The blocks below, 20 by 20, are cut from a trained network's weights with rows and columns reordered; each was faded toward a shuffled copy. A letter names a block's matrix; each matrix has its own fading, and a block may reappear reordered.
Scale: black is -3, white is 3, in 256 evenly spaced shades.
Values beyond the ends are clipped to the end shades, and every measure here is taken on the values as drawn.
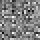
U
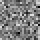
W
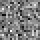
U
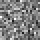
W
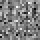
U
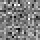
U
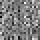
U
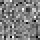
U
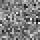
W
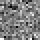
U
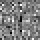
U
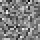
W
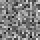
W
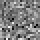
U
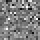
U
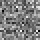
W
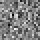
W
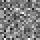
U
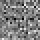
U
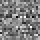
W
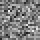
W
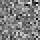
W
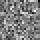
W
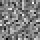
W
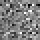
U
